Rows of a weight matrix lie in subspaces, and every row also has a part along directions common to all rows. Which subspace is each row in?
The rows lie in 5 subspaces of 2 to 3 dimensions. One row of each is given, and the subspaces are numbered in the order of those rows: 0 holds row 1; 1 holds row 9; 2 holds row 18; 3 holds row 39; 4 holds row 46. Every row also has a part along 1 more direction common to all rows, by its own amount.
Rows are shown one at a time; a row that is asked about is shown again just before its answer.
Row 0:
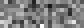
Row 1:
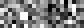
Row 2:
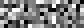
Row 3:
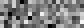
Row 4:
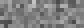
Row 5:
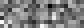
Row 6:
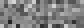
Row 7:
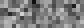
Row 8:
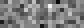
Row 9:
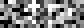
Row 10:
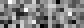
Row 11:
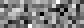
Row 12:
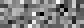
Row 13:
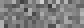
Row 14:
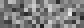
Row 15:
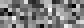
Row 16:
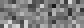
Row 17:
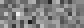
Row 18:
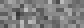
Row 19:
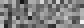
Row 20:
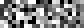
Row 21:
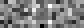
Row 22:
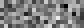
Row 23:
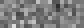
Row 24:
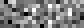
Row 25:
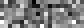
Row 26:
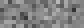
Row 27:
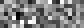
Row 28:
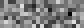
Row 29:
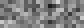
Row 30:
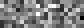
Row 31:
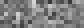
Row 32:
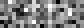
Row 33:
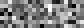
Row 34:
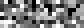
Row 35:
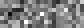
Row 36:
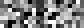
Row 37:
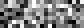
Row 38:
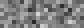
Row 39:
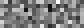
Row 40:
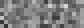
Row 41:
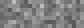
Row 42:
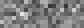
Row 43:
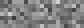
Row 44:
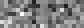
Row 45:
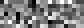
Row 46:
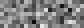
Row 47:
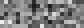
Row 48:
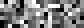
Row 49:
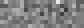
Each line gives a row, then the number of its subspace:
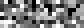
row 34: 0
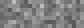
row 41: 4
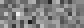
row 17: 2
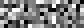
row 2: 3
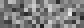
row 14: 1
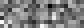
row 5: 1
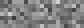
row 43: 0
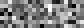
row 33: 0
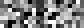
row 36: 4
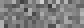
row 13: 3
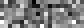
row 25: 4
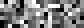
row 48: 4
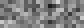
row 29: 4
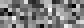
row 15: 0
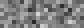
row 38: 4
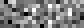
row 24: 1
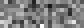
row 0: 4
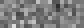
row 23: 2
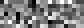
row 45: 2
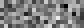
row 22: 1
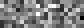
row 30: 4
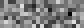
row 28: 1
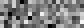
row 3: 3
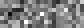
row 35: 3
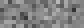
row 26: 0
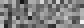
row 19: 3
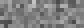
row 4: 1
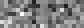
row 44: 0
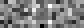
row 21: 1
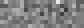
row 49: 3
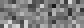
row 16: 3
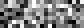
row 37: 4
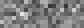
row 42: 0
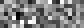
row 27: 2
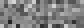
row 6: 2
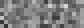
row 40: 1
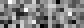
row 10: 2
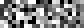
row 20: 2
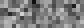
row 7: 0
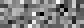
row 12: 3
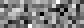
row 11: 3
